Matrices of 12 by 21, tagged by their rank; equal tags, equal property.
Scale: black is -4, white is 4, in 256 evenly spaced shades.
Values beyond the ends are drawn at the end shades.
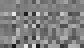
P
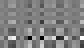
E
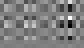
E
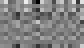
P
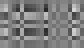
E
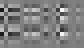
E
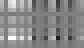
E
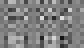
P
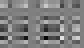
E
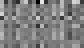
P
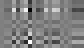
E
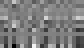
P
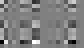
E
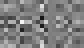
P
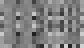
P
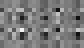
P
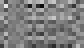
P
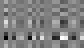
E
